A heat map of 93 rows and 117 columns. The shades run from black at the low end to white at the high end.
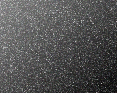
Slope: up to the top left. Odd rows or columns: none. Ninth with the highest average: top left. Mirror symmetry: none. Average level on the scale: 30%. Ninth with the lowest average: bottom right.
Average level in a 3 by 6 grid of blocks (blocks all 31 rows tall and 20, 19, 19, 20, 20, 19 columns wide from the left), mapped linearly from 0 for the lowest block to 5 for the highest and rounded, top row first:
544332
433221
322110
